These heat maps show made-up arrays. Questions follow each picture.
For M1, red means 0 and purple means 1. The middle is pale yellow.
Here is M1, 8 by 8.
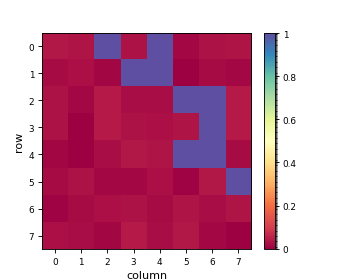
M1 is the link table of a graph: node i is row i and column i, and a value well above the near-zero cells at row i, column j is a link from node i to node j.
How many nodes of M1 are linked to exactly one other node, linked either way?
1
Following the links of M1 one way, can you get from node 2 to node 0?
no
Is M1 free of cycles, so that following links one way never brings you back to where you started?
yes
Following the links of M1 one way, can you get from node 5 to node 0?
no
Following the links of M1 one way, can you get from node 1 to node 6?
yes
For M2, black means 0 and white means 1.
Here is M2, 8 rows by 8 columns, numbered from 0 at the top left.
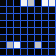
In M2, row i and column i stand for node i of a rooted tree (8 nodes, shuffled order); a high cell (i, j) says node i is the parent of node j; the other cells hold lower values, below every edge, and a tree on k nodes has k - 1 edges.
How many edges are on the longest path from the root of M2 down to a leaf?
2
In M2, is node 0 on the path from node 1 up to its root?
yes
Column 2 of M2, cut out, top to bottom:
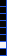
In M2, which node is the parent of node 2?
6
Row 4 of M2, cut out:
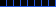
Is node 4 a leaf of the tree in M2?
yes
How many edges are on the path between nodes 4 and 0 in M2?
1
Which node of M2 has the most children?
0
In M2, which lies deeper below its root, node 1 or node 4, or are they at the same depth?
node 1
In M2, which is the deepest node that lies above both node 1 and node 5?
6
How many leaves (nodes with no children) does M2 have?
6
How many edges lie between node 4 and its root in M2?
1
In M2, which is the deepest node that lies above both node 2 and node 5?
6
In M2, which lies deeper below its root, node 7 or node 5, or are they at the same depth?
node 5
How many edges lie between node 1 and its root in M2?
2
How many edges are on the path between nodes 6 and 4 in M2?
2
